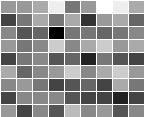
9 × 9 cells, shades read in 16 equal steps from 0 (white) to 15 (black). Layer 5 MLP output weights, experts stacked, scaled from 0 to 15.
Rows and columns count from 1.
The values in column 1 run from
5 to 11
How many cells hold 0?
1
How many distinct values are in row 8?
4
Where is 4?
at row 9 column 5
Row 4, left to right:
6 8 7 3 7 5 3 6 5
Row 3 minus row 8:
-4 3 2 8 -2 -3 -2 -5 -4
